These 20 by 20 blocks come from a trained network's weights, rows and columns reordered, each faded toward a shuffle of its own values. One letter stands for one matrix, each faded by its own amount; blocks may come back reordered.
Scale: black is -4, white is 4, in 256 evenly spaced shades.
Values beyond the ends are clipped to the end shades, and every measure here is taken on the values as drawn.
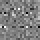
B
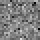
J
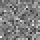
J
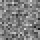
J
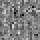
J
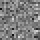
B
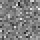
J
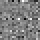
B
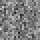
J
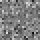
J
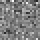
J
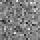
J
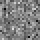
J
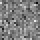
J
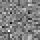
B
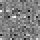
B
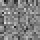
B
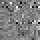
B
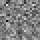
B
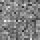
J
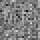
J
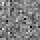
J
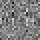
B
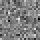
B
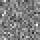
J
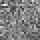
B
